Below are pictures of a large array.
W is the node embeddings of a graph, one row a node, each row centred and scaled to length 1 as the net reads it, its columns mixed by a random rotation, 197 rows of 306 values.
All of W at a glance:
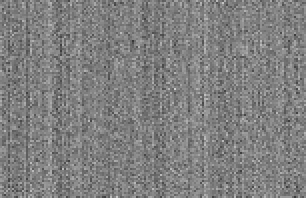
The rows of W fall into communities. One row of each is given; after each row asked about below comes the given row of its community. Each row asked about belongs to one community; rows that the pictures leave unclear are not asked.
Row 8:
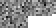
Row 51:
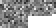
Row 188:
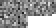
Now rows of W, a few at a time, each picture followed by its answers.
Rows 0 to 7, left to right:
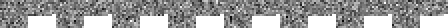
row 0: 188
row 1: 188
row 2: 8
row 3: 8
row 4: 8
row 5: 8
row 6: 8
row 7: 51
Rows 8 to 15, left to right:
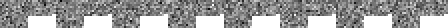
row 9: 188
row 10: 188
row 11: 51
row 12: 188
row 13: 51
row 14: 188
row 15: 8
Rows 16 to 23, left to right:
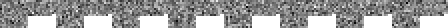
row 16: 188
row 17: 8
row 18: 51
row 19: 188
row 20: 8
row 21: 51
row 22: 188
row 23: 51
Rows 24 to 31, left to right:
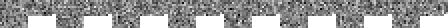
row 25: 188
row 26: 8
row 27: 51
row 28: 188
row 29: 51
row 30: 8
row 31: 188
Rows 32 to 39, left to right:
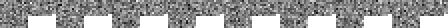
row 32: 51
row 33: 8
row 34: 188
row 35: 188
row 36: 51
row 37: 188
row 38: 188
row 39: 8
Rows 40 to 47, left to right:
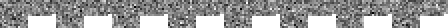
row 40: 51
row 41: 8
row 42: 8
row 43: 51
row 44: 51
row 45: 51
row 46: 188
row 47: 51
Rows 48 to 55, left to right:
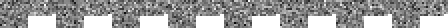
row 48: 51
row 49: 188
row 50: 51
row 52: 8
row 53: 51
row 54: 51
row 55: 188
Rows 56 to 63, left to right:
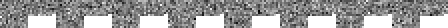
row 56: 8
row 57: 8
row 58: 188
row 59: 188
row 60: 188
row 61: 51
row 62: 188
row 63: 51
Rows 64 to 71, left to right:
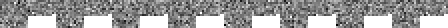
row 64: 188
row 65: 188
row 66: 188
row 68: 51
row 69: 188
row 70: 51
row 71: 51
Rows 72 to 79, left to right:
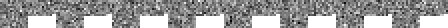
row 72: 8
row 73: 188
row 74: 51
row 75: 188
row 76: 8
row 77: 188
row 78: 8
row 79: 188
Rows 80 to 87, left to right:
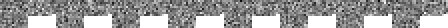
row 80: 188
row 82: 188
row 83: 188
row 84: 51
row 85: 8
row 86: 8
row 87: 188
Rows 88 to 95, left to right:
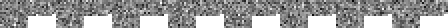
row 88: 188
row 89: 188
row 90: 8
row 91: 51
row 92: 51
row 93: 51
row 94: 51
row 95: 188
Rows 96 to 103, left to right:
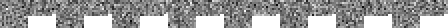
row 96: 8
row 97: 51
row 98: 188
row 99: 51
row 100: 8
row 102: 8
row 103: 8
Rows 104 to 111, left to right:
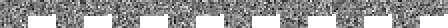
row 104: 8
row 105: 51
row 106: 8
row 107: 8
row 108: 8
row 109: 188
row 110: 188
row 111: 8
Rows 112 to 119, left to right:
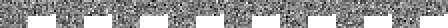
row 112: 188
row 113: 188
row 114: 8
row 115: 8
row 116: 51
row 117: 8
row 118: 51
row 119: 188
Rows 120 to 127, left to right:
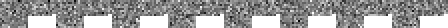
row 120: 51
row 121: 51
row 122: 188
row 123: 8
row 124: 8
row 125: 188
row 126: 8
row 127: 51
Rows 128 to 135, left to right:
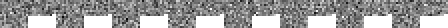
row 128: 8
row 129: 8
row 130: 8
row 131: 188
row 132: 51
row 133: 188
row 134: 188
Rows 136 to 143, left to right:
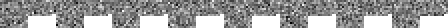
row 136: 188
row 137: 51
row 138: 188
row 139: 51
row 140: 8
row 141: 8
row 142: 8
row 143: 188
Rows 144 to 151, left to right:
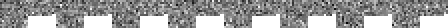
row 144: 188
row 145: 51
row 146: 188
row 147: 51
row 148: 51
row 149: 8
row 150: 8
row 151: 51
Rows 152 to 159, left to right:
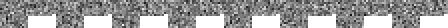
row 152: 8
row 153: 8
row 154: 188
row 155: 51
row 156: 8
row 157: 51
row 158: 188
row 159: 8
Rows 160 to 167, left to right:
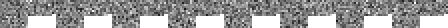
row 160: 188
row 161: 188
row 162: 8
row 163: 51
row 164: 8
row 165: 188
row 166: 188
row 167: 51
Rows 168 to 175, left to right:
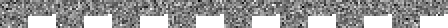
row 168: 51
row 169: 51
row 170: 8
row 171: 8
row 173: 8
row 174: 51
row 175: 8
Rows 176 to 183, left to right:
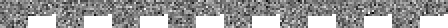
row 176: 188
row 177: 51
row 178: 51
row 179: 188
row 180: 8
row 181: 51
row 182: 188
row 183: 188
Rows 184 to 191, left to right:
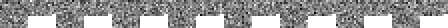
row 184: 188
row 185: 51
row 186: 51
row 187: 51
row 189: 188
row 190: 51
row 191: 51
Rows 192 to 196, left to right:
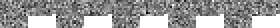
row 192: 8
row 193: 188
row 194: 188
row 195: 51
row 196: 188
